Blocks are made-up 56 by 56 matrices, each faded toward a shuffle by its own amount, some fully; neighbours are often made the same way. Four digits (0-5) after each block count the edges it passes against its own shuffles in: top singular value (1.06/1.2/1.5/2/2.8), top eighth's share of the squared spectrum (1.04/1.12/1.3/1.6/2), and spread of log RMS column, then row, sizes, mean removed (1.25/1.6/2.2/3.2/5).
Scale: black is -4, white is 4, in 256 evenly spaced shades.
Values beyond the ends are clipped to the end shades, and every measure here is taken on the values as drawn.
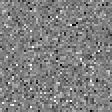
1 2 0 0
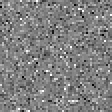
0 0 0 0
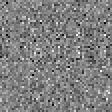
3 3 2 2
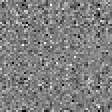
3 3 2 2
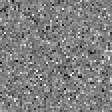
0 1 0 0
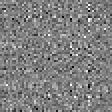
4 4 2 2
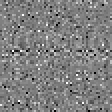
4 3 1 2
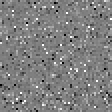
2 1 0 0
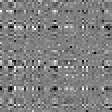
5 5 3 3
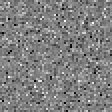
0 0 0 0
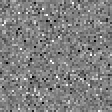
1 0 0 1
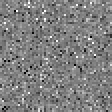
0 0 0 0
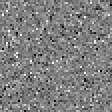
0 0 0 0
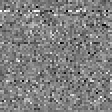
2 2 0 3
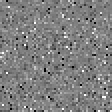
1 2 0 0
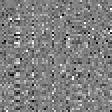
4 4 2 2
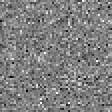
3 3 1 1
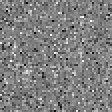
3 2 0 0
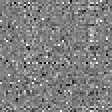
4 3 1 2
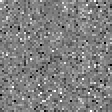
2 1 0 0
